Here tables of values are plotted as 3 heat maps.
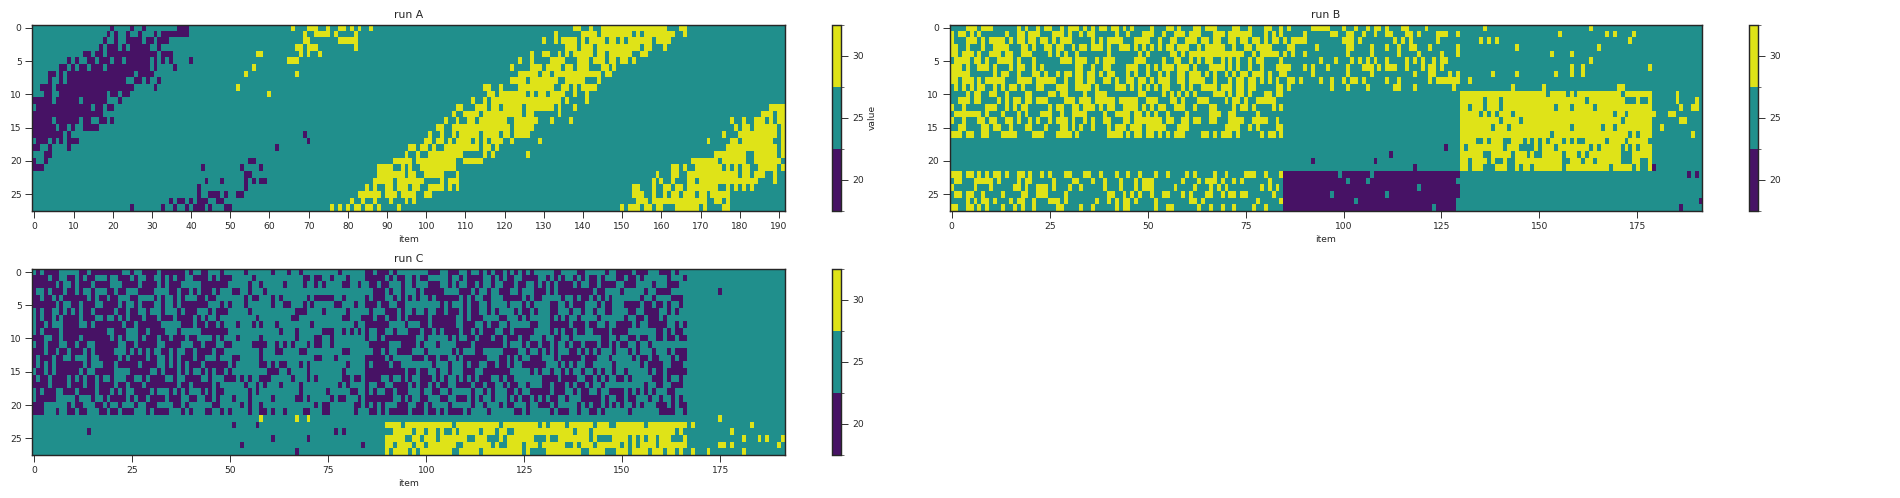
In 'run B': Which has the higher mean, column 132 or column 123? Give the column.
132
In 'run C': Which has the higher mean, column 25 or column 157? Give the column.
157
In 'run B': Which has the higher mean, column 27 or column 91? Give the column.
27
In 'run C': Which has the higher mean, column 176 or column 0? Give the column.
176
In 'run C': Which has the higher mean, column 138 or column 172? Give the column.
172
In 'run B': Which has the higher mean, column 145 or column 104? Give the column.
145
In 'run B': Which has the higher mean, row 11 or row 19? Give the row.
11
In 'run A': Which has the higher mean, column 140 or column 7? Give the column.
140
